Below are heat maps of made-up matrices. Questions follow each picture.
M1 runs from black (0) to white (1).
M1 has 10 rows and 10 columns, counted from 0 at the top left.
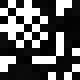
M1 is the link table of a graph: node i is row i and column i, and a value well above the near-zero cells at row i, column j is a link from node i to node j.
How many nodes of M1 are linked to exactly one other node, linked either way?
0
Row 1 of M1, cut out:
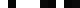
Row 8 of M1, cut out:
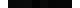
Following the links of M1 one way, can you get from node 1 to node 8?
yes
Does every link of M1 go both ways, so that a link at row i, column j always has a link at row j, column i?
yes
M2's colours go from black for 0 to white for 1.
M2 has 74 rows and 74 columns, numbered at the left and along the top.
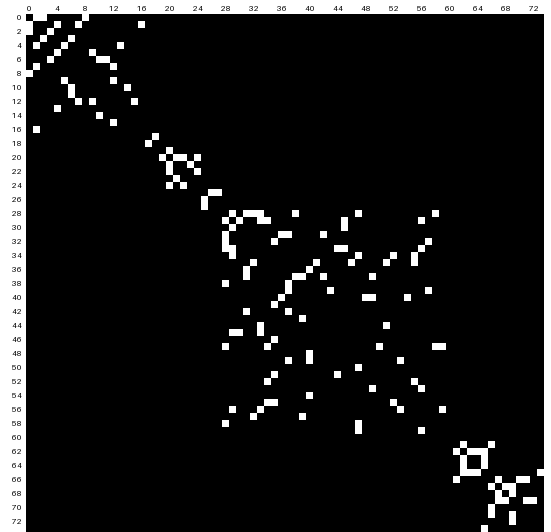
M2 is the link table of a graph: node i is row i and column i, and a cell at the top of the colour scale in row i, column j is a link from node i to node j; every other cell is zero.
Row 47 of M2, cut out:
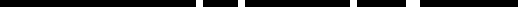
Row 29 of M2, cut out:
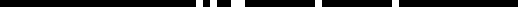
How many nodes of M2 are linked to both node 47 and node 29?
2
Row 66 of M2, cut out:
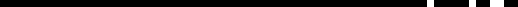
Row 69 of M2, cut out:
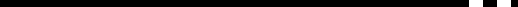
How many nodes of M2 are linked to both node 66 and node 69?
2
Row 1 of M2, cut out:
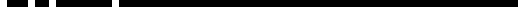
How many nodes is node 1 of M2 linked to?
4
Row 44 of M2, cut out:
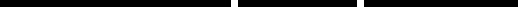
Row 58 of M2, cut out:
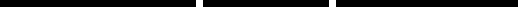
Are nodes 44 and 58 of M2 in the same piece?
yes
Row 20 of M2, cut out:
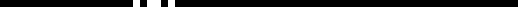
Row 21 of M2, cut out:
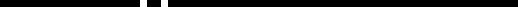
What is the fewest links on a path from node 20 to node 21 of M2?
1
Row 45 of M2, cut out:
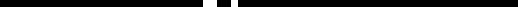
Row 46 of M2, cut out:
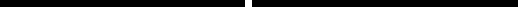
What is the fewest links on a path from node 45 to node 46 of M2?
5
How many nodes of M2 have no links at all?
1
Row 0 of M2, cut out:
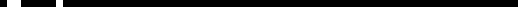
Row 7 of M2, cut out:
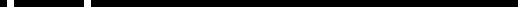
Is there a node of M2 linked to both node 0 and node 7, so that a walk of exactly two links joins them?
yes
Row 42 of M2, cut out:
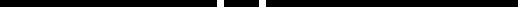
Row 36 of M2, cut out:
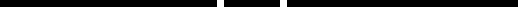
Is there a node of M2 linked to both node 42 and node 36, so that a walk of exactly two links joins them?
yes
